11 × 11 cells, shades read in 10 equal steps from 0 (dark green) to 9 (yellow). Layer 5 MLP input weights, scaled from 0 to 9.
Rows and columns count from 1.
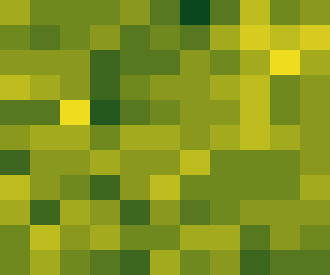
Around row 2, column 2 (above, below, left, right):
4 5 4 4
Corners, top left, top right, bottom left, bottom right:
6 5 4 3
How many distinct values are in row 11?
5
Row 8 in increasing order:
2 4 4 4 4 4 5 5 6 7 7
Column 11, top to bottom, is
5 8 6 5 5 5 5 6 5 4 3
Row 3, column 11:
6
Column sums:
53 52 57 40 42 52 47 53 60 55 57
